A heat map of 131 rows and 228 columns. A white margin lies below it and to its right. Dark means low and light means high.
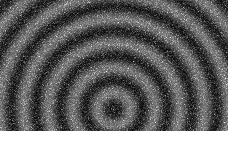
Histogram: bell-shaped. Rings: centred on the bottom middle. Slope: none. Seam: none. Average level on the scale: 30%.
